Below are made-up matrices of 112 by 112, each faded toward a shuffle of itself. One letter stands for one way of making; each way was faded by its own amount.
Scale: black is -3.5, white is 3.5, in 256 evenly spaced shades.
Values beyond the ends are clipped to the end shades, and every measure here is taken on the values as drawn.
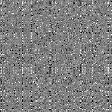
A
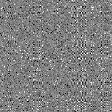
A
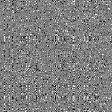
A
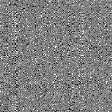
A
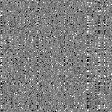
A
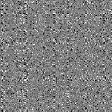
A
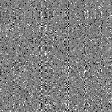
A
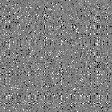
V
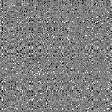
V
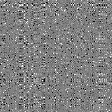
V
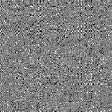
A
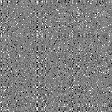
V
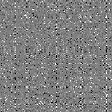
V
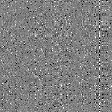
A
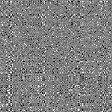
V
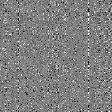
A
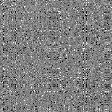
A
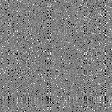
V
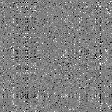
V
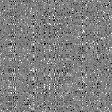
V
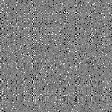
V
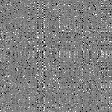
V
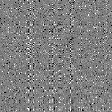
V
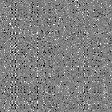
V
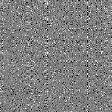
A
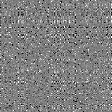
V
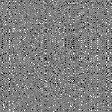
V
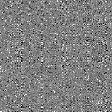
A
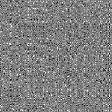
A
